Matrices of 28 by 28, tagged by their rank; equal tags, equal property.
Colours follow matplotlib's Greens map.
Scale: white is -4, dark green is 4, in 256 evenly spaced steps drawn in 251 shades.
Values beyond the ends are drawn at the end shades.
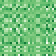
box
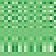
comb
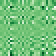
box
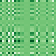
comb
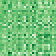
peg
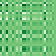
comb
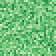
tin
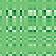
comb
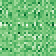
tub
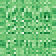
peg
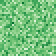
tin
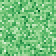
tin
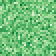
tin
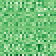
peg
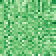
tub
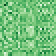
tub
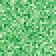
tin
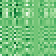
box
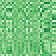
peg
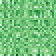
tub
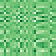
box
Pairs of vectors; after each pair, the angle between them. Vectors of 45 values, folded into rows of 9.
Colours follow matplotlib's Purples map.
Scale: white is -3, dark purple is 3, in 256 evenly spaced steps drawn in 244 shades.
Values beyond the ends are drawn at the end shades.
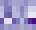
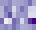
nearly parallel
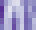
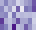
partly aligned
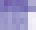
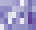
partly opposed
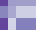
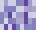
orthogonal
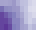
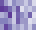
partly aligned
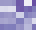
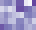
nearly parallel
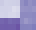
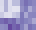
nearly parallel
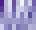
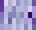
partly aligned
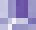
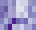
nearly opposite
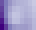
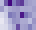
partly opposed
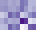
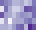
orthogonal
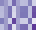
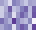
nearly parallel
